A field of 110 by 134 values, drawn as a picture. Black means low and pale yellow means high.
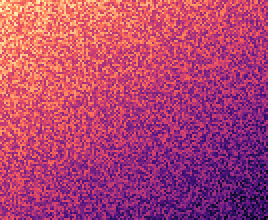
Ninth with the lowest average: bottom right. Slope: up to the top left. Average level on the scale: 50%. Mirror symmetry: none. Stripes: none.
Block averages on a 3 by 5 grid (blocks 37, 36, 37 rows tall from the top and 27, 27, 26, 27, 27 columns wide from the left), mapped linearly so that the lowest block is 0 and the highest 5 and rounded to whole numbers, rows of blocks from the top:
54433 | 43221 | 22110
